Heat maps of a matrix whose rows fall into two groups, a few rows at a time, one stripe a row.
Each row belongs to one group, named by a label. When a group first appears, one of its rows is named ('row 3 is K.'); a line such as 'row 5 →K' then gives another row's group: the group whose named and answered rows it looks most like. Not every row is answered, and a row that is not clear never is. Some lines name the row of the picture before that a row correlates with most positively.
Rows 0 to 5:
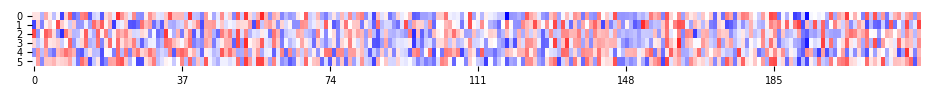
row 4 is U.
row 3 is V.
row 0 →V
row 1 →U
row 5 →V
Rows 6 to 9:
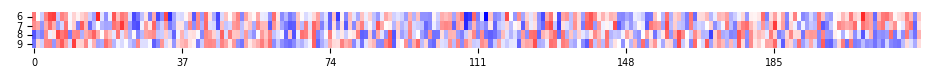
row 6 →V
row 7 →V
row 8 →U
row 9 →U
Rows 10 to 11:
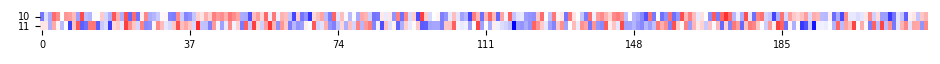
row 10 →U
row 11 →V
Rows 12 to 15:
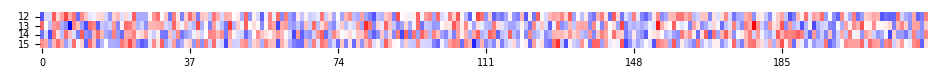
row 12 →U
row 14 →U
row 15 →V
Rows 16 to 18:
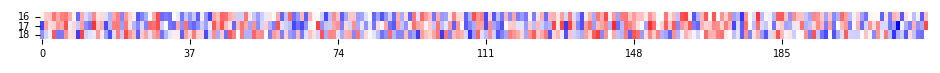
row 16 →U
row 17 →U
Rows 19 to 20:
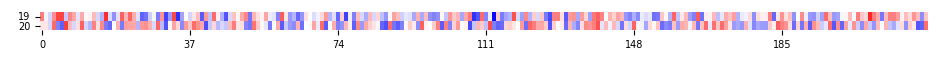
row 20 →U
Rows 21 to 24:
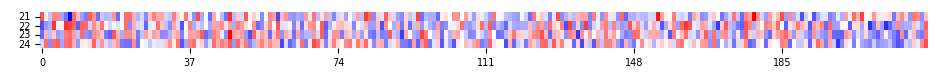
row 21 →V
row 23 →U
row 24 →U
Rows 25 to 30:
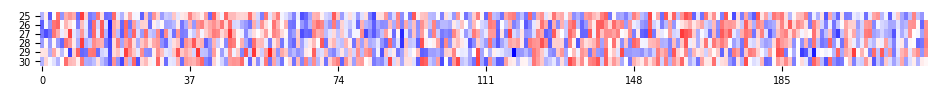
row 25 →U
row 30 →U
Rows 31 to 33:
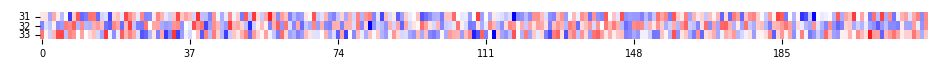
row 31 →V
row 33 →V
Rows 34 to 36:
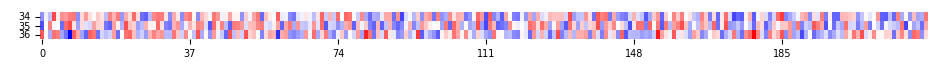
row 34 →U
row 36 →V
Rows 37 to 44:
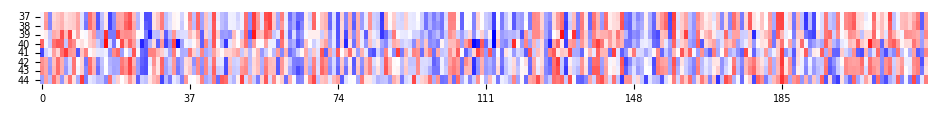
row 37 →V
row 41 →U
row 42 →V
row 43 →V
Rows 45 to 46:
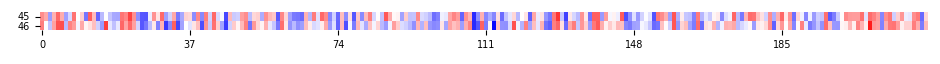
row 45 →V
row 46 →V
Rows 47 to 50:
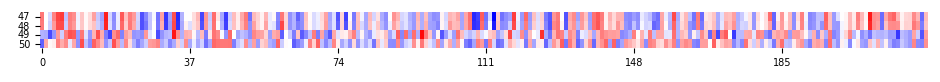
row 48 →V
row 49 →U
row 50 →U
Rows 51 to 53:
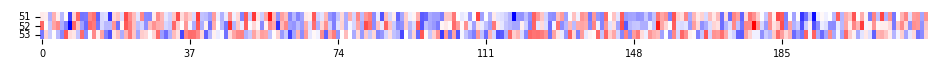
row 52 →V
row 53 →U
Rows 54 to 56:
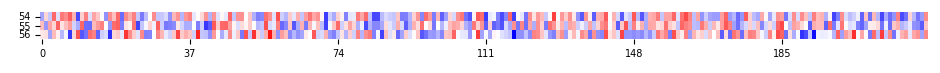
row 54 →U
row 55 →U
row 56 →V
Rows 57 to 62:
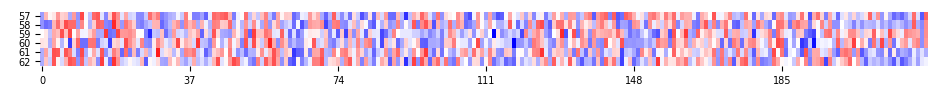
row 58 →U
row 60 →V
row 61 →U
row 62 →U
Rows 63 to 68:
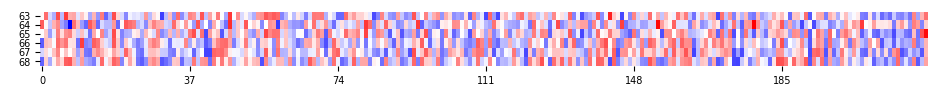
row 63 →U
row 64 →V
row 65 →U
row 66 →U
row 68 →U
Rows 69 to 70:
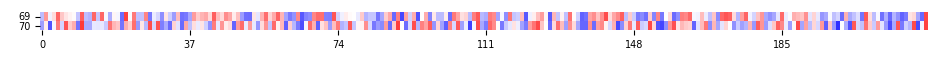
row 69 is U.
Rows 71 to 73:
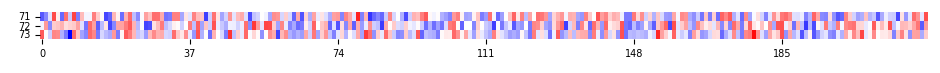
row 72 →V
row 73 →V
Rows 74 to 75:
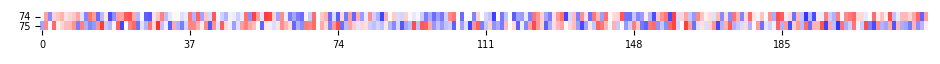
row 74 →V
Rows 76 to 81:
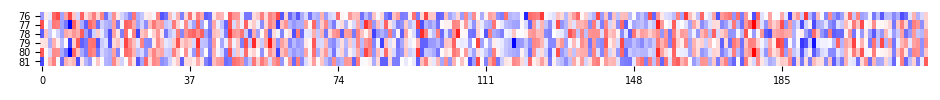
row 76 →U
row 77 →V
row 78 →U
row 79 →V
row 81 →U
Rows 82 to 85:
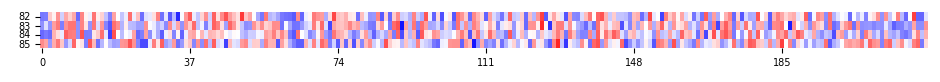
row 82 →U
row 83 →U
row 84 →U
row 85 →V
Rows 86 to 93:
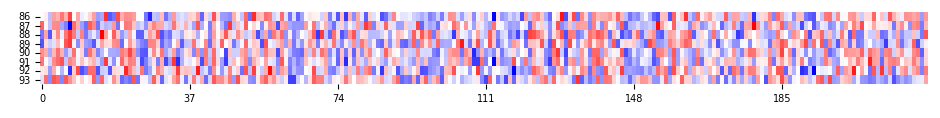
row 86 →V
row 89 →U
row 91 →V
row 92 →V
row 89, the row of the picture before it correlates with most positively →82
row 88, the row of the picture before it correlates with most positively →82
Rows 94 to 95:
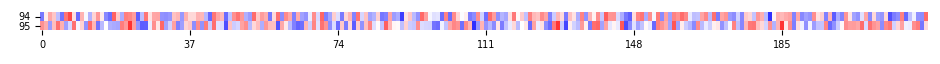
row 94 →U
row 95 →V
